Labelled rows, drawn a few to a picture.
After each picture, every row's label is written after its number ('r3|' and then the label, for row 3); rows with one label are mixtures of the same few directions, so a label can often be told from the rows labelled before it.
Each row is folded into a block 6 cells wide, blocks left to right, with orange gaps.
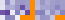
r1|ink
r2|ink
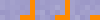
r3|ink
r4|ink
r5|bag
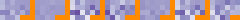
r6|ink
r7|bag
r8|ink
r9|bag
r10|ink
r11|ink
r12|bag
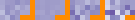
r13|bag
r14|ink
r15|bag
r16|ink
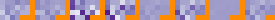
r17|bag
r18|ink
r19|ink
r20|bag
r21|bag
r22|bag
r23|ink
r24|bag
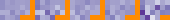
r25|ink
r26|ink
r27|bag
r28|bag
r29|bag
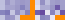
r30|ink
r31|ink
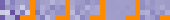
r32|ink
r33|bag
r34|bag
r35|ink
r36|ink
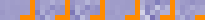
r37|bag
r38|bag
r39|bag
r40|ink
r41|bag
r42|bag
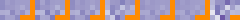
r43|ink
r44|ink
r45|ink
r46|bag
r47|ink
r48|ink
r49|bag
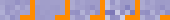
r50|bag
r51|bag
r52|ink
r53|ink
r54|ink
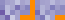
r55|bag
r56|bag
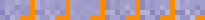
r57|bag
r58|ink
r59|bag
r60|ink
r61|ink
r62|ink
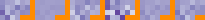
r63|bag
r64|bag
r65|bag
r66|ink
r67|bag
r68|bag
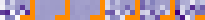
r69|ink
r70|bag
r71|bag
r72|ink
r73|ink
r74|bag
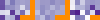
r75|ink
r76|bag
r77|ink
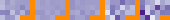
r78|ink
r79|ink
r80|ink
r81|bag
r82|bag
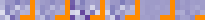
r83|bag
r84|bag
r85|ink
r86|bag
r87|bag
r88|ink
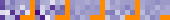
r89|ink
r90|bag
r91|bag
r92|ink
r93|bag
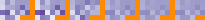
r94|ink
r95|ink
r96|bag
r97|ink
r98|ink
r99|ink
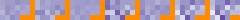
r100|bag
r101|ink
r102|bag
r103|ink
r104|bag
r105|bag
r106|bag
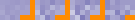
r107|bag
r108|bag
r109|bag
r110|ink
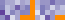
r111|bag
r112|bag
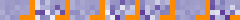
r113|bag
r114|ink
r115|ink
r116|bag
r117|bag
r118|ink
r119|ink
